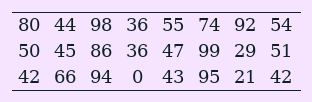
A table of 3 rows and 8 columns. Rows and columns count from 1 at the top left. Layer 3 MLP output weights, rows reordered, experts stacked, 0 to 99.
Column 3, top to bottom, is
98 86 94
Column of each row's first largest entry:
3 6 6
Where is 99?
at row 2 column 6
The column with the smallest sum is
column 4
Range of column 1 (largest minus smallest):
38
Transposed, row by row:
80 50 42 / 44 45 66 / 98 86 94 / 36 36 0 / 55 47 43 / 74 99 95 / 92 29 21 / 54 51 42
